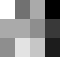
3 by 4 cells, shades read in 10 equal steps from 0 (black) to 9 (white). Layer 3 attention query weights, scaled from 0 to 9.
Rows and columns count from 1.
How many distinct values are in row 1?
4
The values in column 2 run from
4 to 8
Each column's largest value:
9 8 7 2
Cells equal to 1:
1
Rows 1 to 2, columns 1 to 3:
9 4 6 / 6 6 5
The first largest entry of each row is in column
1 1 2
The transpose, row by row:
9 6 5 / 4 6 8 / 6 5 7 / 0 2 1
